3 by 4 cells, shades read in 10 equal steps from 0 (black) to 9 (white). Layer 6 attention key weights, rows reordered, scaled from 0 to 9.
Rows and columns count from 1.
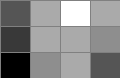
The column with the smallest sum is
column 1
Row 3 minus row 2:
-2 -1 0 -2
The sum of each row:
24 19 14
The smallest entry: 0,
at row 3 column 1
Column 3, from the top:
9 6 6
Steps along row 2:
up same down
